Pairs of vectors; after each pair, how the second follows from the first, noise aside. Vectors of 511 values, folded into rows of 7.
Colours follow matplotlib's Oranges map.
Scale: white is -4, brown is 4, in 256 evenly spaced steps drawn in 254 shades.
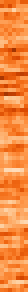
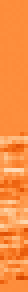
partly zeroed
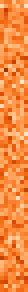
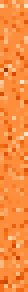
partly zeroed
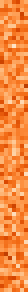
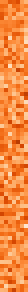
wrapped around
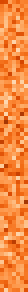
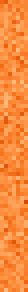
shrunk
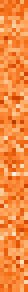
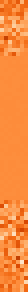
partly zeroed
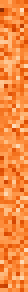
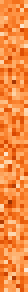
wrapped around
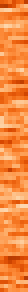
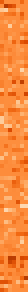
partly zeroed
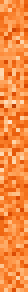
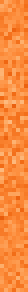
shrunk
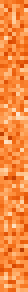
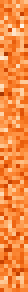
wrapped around
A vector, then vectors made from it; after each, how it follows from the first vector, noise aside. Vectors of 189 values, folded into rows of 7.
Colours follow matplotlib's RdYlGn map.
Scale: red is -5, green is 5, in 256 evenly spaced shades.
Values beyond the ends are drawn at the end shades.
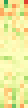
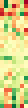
scaled up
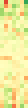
negated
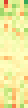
negated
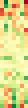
scaled up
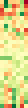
scaled up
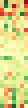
scaled up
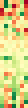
scaled up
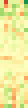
negated
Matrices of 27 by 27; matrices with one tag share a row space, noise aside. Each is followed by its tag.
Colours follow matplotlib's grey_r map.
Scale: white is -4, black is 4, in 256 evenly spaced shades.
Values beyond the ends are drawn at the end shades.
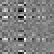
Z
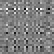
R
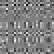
R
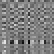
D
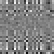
R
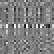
R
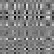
R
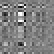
Z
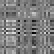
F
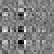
Z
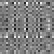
R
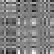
F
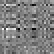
F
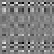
D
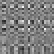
D
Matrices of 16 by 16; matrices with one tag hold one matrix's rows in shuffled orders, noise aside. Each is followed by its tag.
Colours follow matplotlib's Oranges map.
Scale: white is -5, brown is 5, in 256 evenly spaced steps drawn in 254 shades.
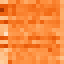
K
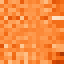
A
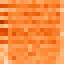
K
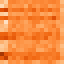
K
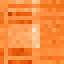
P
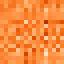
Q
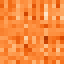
Q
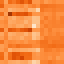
P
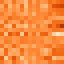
A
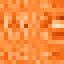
A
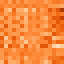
A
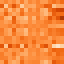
A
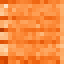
K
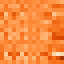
A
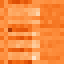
P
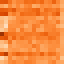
K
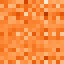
Q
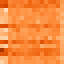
K
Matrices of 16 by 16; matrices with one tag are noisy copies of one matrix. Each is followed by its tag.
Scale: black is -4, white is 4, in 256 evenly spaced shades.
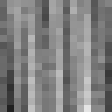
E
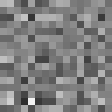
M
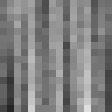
E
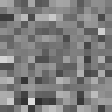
M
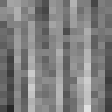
E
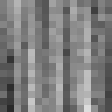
E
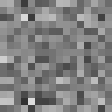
M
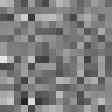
M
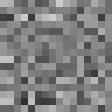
M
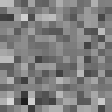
M
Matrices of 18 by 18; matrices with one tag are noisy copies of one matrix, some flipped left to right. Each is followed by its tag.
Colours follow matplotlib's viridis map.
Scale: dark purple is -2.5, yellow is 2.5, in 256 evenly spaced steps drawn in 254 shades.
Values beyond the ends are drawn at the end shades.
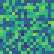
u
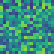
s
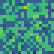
u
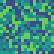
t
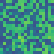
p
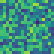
p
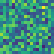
p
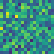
u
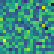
t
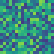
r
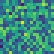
u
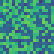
s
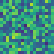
s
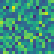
t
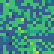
r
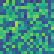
u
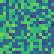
p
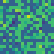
s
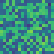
u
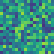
s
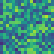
r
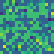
u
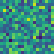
s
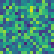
u
